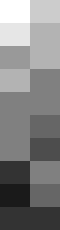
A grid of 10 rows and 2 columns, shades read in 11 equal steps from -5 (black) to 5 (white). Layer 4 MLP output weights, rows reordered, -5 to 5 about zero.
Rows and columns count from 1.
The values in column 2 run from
-3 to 3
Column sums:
2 0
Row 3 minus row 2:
-3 0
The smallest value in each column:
-4 -3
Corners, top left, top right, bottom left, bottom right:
5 3 -3 -3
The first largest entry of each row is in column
1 1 2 1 1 1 1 2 2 1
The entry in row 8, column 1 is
-3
